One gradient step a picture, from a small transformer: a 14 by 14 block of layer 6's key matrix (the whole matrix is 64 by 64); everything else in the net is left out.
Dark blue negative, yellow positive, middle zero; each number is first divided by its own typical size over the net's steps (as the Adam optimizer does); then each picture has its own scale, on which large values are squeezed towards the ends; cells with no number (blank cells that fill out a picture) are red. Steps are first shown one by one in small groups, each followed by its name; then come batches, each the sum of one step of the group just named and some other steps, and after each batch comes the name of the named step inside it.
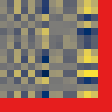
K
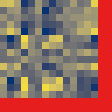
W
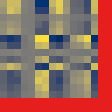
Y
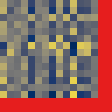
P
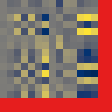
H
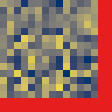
W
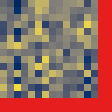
Y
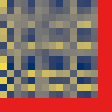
Y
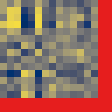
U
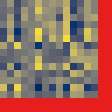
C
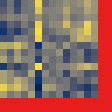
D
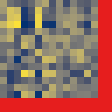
U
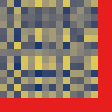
C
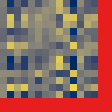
C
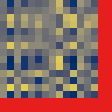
D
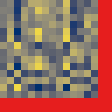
C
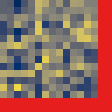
D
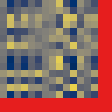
C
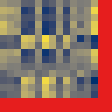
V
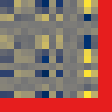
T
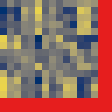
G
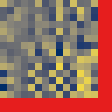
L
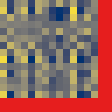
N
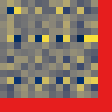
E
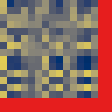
N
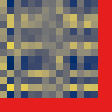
E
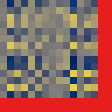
T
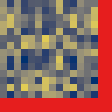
V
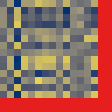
E
